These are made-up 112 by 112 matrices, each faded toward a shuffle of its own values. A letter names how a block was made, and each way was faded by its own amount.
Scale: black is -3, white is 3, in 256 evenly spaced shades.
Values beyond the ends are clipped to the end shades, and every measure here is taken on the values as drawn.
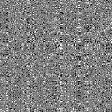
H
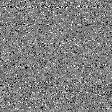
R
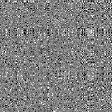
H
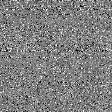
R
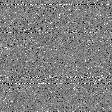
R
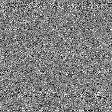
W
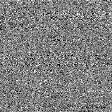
W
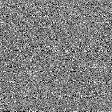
W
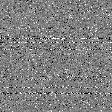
R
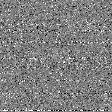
R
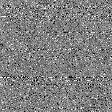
R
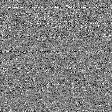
W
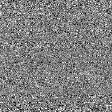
W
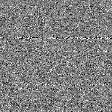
W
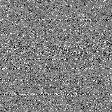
R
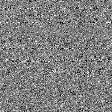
W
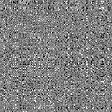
H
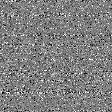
R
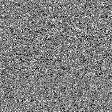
W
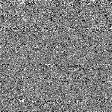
W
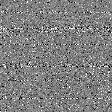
R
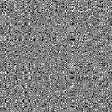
H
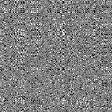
H
